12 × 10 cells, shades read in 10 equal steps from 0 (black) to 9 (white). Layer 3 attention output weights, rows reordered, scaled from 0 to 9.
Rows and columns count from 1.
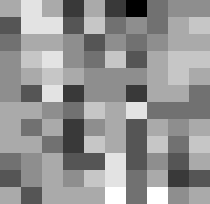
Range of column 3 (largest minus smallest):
4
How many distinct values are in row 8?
5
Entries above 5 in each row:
4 5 4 6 6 3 5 5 6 3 4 7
